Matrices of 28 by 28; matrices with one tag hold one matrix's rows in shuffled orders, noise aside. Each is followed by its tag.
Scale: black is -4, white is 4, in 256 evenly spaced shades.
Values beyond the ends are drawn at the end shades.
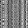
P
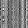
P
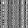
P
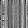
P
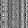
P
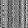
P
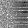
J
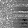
J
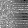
J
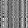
P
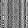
P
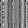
P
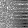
J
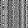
P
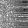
J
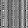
P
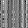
P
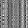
P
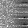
J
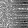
J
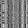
P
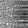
J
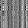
P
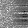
J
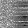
J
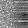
J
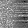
J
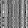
P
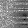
J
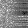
J
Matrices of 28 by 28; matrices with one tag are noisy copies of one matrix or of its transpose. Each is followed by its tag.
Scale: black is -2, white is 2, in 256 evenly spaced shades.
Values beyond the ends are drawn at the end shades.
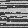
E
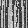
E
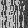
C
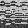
C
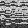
C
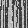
E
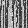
E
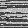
E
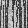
E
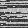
E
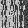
C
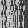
C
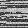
E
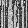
E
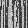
E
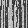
E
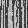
E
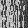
C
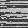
E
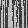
E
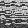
C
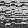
C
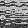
C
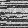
E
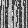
E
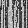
E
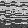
C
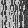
C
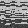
C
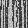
E
